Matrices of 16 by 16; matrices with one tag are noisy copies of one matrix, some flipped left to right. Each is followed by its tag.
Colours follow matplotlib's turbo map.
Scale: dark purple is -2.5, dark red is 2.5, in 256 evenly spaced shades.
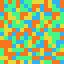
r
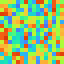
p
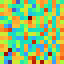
p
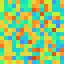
r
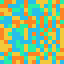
p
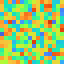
r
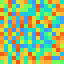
p
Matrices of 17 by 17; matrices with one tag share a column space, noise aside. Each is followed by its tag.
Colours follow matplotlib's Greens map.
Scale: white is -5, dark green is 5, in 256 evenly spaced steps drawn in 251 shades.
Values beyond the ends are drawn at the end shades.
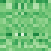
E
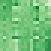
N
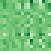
E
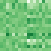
E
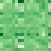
E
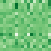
E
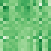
N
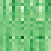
N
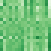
N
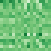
E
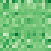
E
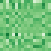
E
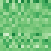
E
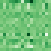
E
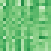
N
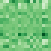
E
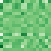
E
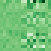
E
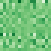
E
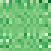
E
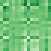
N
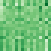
N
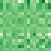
E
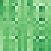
N
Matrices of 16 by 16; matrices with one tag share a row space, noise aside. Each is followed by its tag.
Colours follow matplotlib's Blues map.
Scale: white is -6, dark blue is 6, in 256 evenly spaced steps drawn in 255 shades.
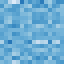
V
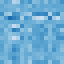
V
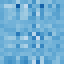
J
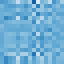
J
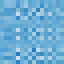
J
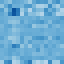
V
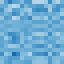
V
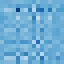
J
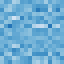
V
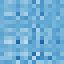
J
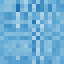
J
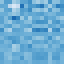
V
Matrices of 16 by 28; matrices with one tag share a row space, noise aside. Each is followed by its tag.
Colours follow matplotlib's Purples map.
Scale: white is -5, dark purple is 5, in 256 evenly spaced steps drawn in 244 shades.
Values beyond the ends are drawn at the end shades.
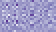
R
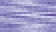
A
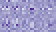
R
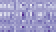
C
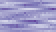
A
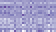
C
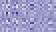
R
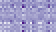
C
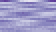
A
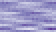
A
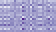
C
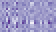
R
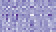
R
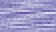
A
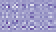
R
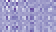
R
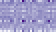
C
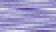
A
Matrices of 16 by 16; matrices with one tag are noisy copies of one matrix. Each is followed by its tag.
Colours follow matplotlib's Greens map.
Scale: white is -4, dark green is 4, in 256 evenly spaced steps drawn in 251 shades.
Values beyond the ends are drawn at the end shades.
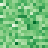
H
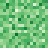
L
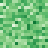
H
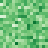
H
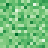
L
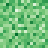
L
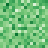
L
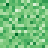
L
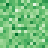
L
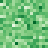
H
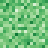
L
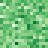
H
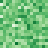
H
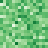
H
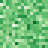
H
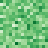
H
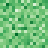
L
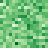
H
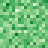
L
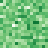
H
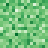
L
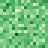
L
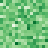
H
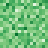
L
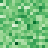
H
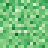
L
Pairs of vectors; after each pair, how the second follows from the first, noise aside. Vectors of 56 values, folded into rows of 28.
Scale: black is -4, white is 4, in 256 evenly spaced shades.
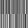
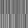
shrunk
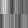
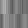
shrunk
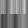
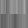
shrunk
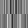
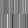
partly zeroed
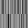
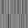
shrunk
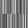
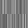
shrunk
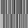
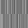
shrunk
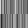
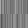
shrunk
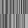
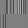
partly zeroed
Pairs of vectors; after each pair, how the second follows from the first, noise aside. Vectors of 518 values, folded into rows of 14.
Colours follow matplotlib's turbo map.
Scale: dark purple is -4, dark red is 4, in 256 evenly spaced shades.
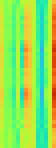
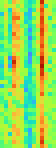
wrapped around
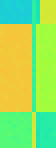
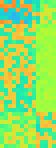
sign-scrambled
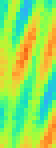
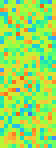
shuffled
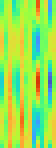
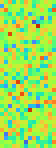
shuffled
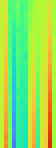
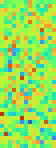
shuffled
